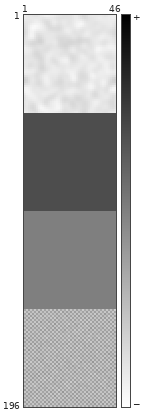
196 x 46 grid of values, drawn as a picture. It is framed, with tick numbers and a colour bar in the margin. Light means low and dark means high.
The table splits into 4 rows of 1 panel. Panel 1,1: very low, blotchy, faint in contrast. Panel 2,1: high, flat. Panel 3,1: middling, flat. Panel 4,1: low, checkered.
